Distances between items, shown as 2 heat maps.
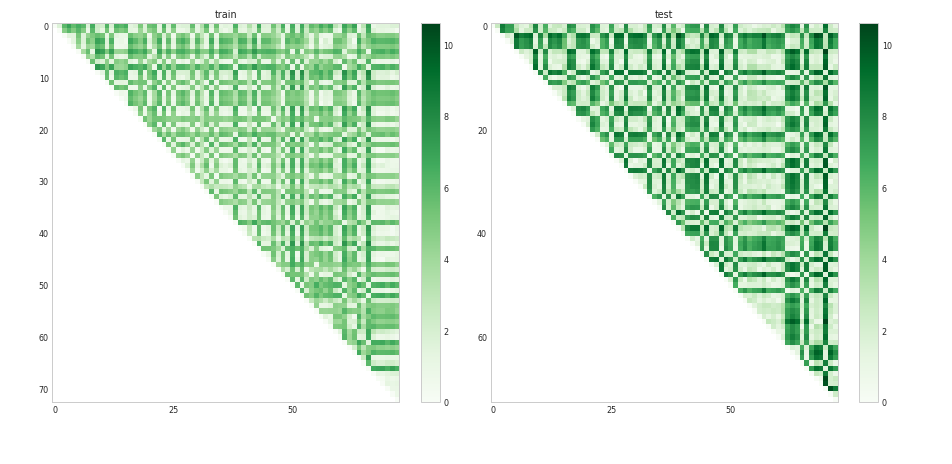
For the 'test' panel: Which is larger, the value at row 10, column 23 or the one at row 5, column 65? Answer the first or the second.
the second
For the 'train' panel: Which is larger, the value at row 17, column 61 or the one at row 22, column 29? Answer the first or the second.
the first
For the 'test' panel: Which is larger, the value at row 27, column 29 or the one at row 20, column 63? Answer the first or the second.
the second
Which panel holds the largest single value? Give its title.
test
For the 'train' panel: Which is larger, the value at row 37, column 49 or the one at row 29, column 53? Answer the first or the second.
the second
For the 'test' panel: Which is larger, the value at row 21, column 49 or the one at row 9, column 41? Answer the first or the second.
the first
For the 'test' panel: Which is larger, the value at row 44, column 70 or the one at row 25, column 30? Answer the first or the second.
the first
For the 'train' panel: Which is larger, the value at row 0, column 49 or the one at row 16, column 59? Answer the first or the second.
the second
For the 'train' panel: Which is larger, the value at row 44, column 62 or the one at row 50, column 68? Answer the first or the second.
the second
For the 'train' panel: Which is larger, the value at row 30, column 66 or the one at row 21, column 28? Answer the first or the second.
the first
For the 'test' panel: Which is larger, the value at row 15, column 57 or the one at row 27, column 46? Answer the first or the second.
the first
